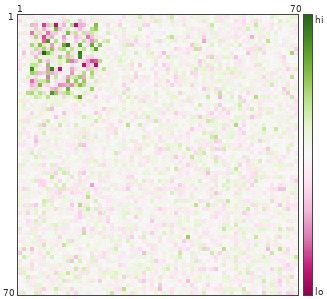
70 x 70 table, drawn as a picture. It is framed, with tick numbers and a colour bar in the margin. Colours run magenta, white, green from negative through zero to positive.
No row or column stands out. A few values lie far out on both sides of the bulk. There are no regular stripes. The halves do not mirror each other. There is no overall slope. In the top left lies a patch that is rougher than the rest. Values change most from cell to cell in the top left.
